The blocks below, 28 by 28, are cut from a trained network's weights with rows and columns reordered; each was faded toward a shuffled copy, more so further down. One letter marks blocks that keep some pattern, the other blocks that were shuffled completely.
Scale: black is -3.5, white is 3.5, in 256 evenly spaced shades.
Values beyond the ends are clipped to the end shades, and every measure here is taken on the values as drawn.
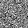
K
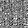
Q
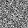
K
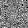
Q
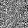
Q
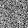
K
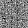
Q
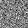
K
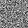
Q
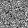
K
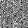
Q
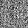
Q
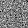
K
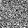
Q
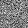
K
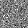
Q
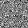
Q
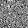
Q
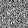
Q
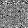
Q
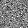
K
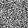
K
